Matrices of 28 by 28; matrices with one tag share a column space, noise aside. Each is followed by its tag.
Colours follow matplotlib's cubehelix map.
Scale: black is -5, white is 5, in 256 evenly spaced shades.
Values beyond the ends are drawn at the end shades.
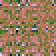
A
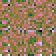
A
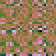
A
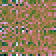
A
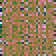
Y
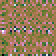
A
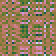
Y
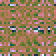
A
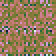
A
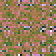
A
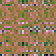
A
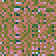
Y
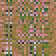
Y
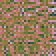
Y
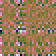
A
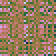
Y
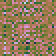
Y
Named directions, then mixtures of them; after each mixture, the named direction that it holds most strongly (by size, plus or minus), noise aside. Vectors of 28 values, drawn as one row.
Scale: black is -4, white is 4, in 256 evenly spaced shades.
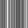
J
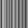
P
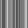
J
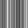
J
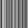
P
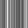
J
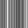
J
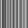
P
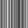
J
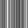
J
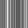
J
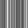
J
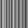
P
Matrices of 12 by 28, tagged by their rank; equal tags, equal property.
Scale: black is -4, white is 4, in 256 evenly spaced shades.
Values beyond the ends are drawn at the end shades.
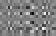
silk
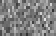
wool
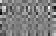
silk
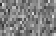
wool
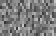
wool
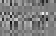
silk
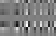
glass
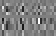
silk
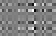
glass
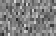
wool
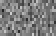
wool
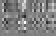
silk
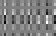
glass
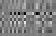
silk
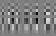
glass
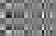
glass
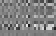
silk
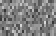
wool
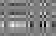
glass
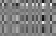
glass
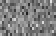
wool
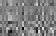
silk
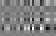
glass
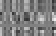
silk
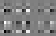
glass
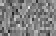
wool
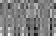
silk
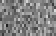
wool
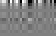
glass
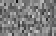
wool
